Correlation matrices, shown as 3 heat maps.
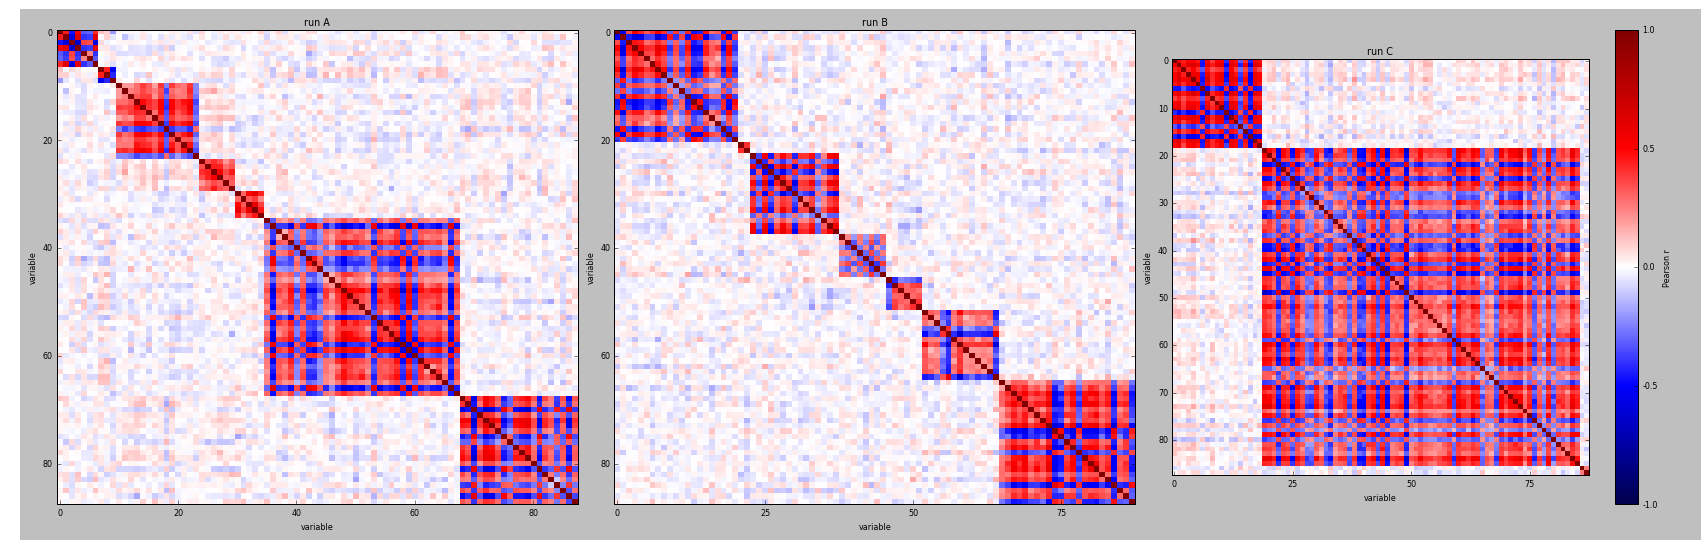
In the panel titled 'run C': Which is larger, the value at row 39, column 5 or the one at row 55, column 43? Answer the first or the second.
the first
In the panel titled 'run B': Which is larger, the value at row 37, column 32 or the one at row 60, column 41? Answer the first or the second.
the first
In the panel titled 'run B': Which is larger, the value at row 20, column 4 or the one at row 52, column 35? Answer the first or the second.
the second
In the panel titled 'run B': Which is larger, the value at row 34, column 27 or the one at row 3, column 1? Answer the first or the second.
the first
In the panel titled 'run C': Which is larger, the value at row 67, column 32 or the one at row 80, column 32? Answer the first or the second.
the second
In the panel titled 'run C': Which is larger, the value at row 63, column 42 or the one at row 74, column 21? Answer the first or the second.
the first
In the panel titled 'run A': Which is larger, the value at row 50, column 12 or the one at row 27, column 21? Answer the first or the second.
the second
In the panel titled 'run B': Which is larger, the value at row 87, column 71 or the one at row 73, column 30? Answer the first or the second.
the second
